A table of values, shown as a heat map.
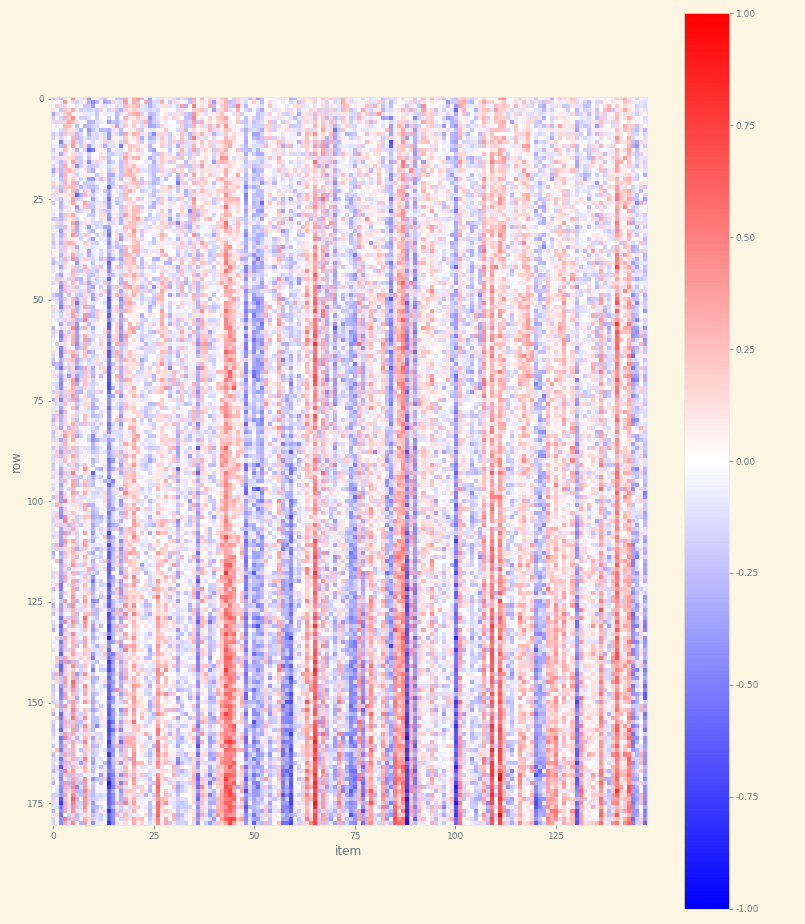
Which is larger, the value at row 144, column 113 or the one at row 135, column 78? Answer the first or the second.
the second
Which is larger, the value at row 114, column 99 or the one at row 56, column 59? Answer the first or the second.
the first
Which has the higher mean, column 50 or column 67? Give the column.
67
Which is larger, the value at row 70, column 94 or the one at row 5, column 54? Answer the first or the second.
the first
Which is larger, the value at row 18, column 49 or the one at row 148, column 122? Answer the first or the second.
the first
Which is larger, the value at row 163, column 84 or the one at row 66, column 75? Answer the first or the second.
the first
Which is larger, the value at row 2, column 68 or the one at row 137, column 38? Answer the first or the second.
the second
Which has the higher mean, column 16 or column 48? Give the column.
16
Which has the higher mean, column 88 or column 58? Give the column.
58
